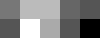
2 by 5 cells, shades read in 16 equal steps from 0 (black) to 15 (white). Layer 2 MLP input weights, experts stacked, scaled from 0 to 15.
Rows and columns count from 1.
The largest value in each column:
7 15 11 6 5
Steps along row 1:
up same down down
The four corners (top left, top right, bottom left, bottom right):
7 5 5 0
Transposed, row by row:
7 5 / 11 15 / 11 10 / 6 5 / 5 0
